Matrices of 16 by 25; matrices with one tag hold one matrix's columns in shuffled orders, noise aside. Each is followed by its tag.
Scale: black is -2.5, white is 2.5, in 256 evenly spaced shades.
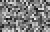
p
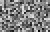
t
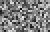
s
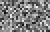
s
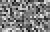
p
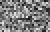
p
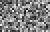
s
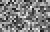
p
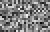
s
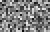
p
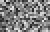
p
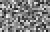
s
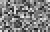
t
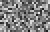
s
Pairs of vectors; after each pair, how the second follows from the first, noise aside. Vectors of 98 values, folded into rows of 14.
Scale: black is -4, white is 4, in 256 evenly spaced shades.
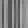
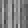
negated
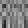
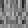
reversed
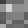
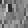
sign-scrambled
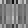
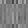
shrunk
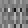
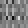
reversed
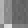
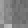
shrunk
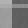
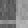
reversed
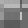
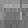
shrunk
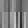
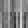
negated
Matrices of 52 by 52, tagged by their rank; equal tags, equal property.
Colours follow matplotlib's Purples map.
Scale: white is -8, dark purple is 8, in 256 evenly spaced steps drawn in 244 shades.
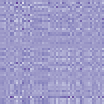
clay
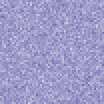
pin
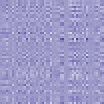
clay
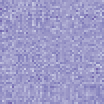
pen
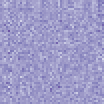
pen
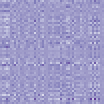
clay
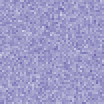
pin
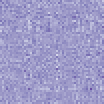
pen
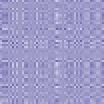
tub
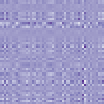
tub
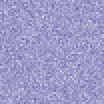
pin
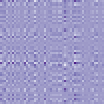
tub
